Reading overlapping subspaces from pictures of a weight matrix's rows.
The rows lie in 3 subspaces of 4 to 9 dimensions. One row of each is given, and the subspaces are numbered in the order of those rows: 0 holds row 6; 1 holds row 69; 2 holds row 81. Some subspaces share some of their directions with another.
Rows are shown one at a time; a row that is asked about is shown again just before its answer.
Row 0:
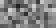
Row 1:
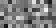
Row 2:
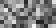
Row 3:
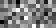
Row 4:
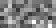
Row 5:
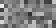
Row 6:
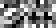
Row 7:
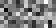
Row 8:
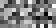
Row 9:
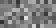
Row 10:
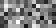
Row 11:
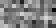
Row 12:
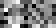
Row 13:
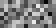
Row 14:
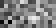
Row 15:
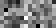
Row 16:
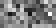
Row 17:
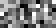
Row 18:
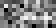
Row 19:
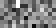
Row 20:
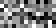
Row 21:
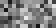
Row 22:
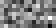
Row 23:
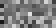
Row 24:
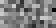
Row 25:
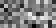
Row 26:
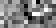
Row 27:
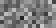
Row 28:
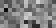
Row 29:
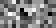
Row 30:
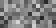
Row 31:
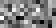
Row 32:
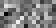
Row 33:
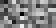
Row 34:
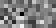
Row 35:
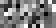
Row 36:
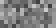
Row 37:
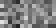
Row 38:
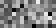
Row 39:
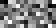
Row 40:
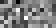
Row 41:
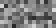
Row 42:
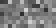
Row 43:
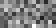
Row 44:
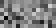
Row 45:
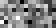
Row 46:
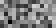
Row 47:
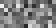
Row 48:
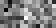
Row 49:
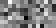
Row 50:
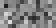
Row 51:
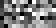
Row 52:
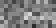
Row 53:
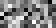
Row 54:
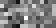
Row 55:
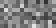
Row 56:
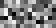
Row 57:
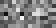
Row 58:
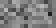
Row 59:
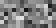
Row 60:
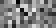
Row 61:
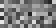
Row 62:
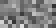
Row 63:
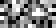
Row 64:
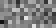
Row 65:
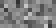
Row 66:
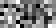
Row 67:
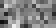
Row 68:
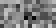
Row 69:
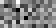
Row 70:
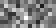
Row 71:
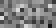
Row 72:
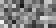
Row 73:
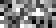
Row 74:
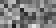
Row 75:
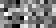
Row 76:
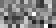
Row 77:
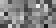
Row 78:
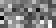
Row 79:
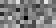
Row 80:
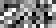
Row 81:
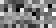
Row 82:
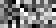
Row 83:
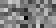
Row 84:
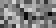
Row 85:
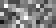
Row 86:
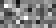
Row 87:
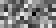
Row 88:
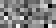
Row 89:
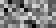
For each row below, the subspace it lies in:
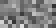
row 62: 2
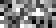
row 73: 2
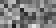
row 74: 1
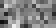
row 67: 0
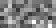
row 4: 2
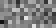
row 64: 0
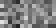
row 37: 0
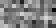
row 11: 2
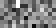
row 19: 1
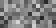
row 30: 1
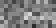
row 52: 1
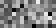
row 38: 1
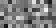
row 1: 2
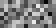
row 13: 1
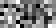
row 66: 0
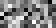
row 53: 2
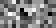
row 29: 1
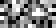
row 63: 2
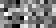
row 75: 0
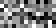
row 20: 0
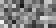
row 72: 2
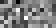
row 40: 1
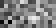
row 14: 2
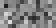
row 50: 2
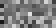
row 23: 0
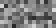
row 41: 0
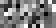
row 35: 1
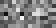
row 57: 2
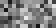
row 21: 1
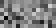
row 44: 2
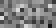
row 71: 2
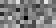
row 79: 0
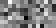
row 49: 1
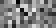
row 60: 1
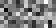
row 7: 1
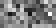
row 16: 1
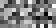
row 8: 1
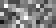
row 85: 1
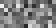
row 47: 1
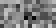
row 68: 1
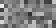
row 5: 0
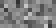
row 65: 1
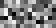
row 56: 2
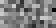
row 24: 2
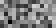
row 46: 2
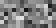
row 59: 2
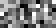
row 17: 2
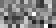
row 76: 2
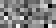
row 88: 2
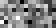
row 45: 2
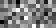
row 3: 0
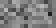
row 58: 1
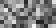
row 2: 2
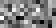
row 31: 2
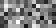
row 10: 0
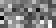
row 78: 2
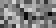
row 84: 1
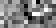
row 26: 2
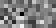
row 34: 2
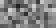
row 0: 2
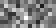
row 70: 1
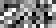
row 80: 0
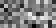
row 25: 0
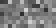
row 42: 2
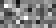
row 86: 1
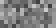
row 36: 2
